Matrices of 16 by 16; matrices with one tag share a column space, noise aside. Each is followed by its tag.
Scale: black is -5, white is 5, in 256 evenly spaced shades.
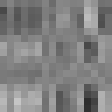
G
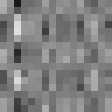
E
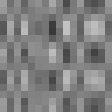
E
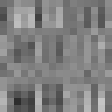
G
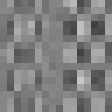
E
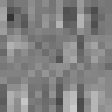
G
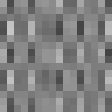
E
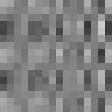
E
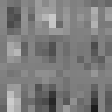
G
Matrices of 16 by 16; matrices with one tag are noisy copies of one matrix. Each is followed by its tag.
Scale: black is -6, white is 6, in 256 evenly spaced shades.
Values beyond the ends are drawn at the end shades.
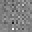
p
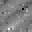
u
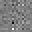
p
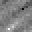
u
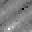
u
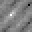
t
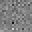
p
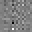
p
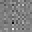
p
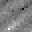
u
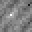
t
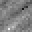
u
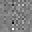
p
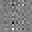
p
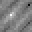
t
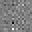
p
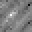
t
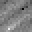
u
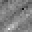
u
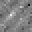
t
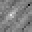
t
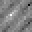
t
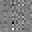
p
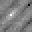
t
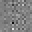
p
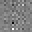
p
